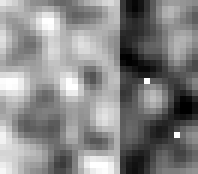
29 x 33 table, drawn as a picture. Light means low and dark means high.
Average level on the scale: 50%. Lone odd cells: 2, each lower than its neighbours. Seam: vertical, 60% of the way across, the right part higher.
